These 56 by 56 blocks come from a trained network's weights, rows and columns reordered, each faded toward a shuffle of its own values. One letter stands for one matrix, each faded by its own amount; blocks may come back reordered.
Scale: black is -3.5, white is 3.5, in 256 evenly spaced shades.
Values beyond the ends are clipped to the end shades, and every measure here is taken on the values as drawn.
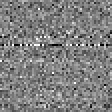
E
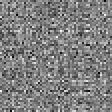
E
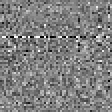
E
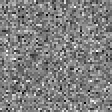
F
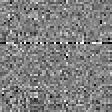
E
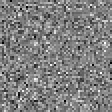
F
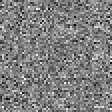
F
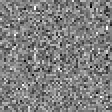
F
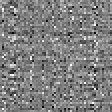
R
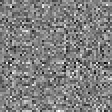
E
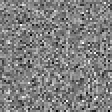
F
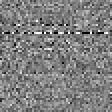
E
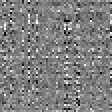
R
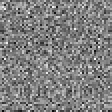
E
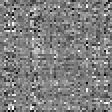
R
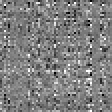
R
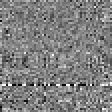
E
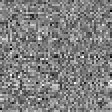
E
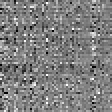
R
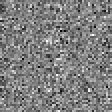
F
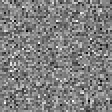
F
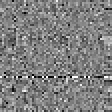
E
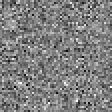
F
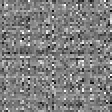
R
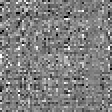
R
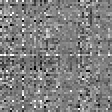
R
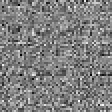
E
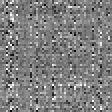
R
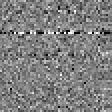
E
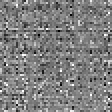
R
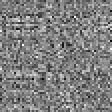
E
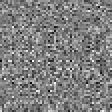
E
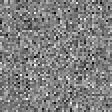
F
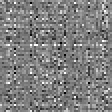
R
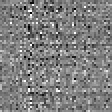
R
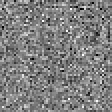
F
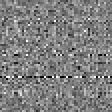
E
